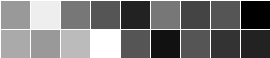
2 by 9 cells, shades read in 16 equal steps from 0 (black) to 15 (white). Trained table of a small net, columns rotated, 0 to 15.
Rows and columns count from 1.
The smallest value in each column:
9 9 7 5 2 1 4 3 0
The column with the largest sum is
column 2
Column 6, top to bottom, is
7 1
